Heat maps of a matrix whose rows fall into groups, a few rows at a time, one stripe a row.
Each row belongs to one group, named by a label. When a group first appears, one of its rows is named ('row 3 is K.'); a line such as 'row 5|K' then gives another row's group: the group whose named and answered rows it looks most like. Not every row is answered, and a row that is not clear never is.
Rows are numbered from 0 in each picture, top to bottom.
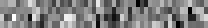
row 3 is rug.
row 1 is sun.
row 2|rug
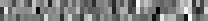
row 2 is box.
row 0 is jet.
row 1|jet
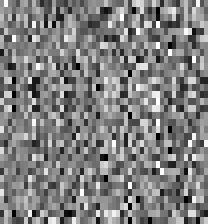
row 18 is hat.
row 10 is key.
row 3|hat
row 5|rug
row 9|sun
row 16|key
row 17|hat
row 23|hat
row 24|box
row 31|key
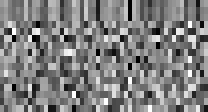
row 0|key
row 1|key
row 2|key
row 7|rug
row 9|key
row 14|box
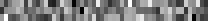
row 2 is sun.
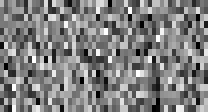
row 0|hat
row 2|key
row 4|box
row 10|sun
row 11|box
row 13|sun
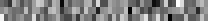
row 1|key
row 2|hat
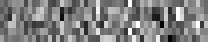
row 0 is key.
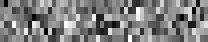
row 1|jet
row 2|sun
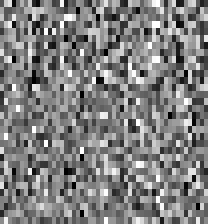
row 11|sun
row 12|rug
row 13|box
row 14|jet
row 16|hat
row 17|jet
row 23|sun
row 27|box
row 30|box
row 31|sun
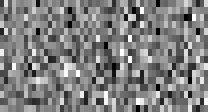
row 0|jet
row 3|hat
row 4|jet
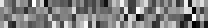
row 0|hat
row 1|jet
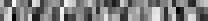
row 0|rug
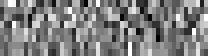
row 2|key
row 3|rug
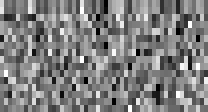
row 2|sun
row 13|rug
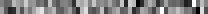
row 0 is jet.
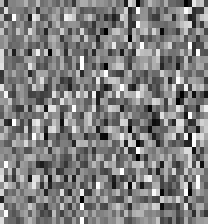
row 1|jet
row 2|rug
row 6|sun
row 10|box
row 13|sun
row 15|key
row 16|box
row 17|rug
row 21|jet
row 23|sun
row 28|box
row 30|sun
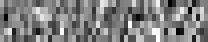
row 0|hat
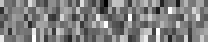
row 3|box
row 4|hat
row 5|hat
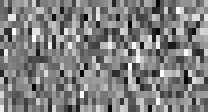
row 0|jet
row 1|rug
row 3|key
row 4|rug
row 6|hat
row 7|jet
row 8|sun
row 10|box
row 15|hat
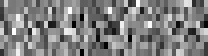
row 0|jet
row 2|box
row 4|rug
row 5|key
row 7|box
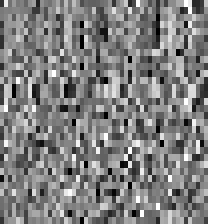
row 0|jet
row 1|sun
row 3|box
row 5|box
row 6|box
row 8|key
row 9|box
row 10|key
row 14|jet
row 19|box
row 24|hat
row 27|rug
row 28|sun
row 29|hat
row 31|box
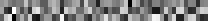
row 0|key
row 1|rug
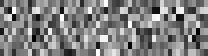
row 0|box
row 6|key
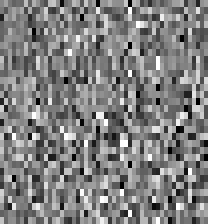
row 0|key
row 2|box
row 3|sun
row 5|sun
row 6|key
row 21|hat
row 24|box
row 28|hat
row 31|hat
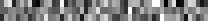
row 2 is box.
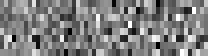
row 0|jet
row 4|hat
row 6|jet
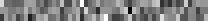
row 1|key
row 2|box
